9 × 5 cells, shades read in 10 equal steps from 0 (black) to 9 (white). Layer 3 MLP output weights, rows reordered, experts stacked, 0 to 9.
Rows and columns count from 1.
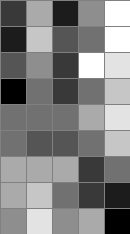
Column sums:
31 50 30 42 53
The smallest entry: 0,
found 2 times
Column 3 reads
1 3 2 2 4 3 6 4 5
